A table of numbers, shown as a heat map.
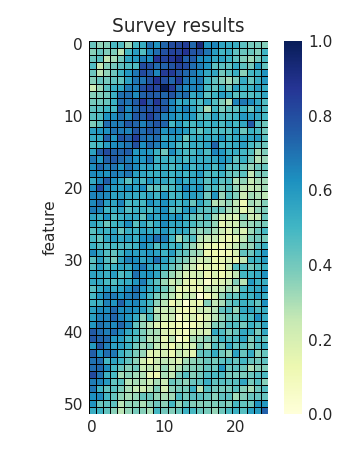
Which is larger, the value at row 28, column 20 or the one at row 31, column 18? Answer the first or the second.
the first
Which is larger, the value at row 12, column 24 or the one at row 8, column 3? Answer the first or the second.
the second
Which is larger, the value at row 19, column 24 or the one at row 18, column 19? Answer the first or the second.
the second
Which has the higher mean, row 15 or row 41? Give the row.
15
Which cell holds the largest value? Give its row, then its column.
6, 10
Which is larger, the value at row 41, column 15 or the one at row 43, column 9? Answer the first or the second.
the first
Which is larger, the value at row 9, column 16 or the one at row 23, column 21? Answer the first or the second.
the first
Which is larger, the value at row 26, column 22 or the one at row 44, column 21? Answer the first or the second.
the second
